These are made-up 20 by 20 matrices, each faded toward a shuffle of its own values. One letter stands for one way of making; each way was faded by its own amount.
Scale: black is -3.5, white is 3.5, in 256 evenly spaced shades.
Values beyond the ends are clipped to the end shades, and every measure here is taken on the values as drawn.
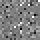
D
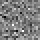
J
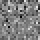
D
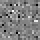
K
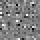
K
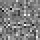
J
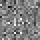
J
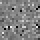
K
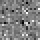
K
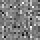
J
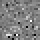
K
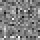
J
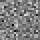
J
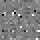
K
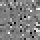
D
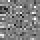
D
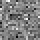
J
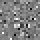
D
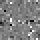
K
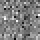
J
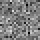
J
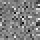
J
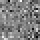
D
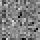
J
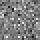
J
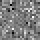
J
